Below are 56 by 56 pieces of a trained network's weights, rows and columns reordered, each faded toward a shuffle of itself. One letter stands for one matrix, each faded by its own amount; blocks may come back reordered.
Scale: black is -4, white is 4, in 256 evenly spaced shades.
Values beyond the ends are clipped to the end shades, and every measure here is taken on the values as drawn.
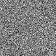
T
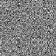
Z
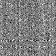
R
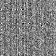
R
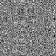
Z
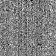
R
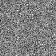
T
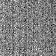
R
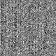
R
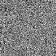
T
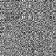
Z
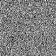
T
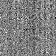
R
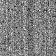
R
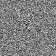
T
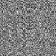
Z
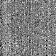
R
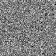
T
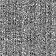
R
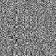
Z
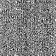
R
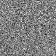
T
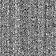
R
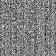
R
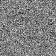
T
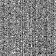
R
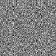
Z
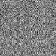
Z
